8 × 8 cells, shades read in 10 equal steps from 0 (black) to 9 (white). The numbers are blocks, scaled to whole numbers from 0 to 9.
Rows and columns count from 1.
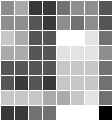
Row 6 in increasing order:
2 2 3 3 4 7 7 7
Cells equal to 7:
11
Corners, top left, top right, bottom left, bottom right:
5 3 2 0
